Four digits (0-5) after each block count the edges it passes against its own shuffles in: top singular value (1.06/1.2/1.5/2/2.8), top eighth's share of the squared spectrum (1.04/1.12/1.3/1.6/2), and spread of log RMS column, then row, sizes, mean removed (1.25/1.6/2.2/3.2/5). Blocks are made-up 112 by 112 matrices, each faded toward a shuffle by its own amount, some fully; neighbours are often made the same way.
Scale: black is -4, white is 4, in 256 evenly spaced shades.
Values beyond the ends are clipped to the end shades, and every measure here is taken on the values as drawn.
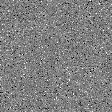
0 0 1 0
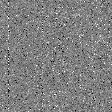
2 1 2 0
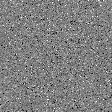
0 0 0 0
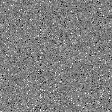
1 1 2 0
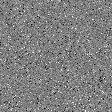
0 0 0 0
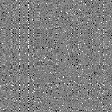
5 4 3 2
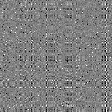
5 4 3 3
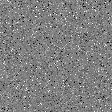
2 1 0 0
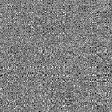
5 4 2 2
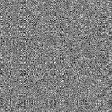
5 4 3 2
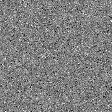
2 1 0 0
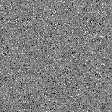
3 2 1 0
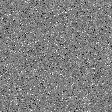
0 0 0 0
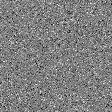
0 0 0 0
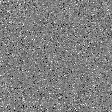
2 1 0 0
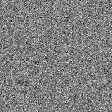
3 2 1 1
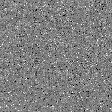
3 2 0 1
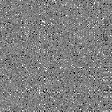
4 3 2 2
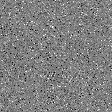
3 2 0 1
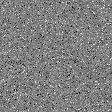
0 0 0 0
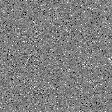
3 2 1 1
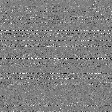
3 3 0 4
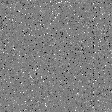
2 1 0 0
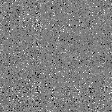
2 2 2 2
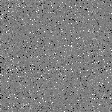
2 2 1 1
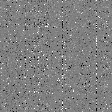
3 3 2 1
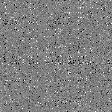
2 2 2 2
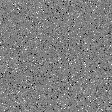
3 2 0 0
